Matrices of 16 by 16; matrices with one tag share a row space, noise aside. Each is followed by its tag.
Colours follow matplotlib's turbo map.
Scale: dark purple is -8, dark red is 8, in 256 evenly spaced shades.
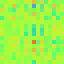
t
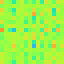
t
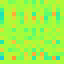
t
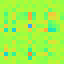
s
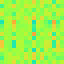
t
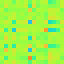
s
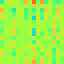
t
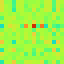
t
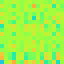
t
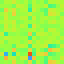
s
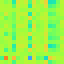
s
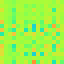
t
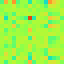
s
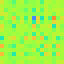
t
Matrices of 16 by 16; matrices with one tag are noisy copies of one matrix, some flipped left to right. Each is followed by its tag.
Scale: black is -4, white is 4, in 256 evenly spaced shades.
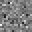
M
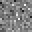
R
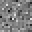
R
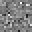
M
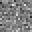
R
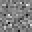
M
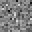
R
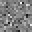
M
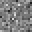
R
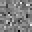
M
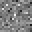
R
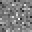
R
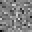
R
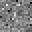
R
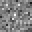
R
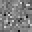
M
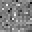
R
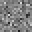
M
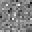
R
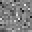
R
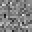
M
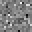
M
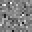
M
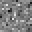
R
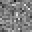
R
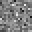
R
